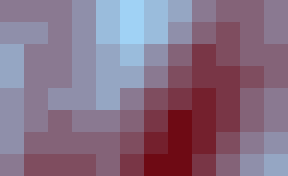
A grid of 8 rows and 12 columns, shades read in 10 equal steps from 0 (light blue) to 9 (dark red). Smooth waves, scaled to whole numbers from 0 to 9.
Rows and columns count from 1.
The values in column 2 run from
3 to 6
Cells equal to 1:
5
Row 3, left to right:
2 4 4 3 2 1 3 5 7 6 5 5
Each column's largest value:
4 6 6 6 5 7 9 9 8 7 6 5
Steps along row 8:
up same same down up up same down down down down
